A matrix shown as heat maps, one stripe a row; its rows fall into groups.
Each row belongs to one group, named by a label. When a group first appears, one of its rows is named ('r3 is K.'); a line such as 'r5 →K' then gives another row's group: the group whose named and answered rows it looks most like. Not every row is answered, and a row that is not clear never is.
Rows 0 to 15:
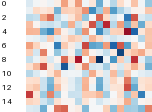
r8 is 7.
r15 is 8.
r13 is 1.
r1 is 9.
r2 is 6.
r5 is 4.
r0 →7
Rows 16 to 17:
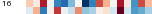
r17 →8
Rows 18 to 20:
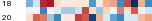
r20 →9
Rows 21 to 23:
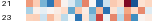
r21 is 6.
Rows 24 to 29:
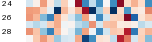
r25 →9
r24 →7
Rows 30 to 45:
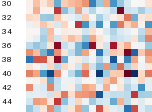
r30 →9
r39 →9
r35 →4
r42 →1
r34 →4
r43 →7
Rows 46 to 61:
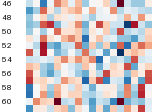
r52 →7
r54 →7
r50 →8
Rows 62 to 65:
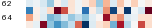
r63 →8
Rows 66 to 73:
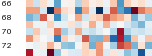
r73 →1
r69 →1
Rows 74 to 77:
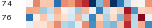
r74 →9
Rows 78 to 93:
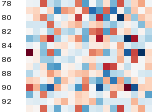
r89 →9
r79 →9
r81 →4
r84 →8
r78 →7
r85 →1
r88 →4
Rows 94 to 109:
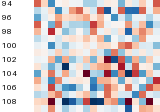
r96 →4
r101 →9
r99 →7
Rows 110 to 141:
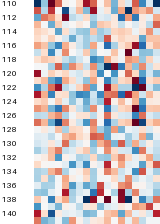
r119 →9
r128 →9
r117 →8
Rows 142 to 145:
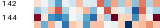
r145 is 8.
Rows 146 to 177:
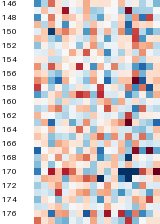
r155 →1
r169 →8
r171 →9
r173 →4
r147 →8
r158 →1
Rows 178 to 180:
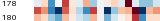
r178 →8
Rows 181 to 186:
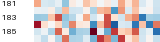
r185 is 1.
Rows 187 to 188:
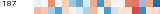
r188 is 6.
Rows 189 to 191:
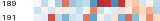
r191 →7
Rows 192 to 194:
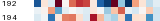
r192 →9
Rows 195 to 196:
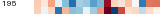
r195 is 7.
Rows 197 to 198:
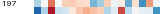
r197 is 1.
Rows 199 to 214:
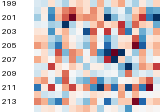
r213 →6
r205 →6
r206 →9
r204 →6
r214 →9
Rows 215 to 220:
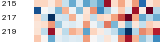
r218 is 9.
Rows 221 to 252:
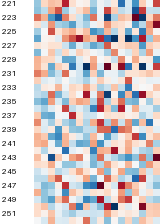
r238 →1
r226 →4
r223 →6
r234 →7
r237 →8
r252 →7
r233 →9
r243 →4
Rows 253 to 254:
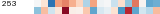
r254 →8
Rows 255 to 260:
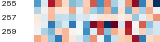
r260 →6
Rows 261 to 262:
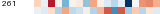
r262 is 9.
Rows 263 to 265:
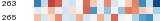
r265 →1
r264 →7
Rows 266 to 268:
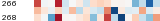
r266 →1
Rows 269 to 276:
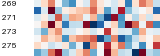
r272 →7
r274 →9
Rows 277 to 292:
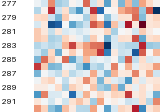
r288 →9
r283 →7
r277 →7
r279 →6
